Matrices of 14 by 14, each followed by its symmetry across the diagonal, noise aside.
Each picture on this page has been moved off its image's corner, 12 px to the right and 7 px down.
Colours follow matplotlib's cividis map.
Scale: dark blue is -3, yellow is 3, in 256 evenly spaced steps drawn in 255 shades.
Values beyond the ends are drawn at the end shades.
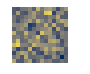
symmetric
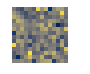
antisymmetric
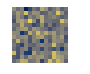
neither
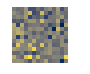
antisymmetric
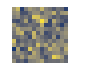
neither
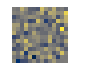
antisymmetric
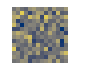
neither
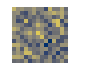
symmetric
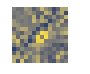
symmetric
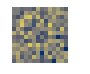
symmetric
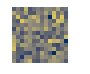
neither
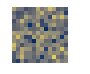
symmetric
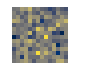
neither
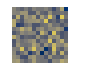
neither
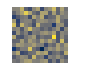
antisymmetric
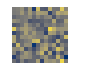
antisymmetric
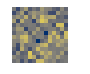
symmetric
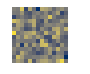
antisymmetric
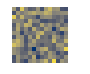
symmetric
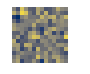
antisymmetric
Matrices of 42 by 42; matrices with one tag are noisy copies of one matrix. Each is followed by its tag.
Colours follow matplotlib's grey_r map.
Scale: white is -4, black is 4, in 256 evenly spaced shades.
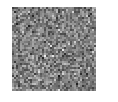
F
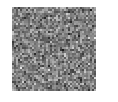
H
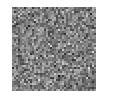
F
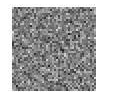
H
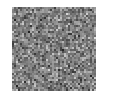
H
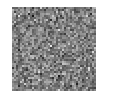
F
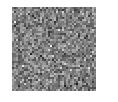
F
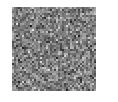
H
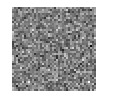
H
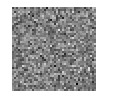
F
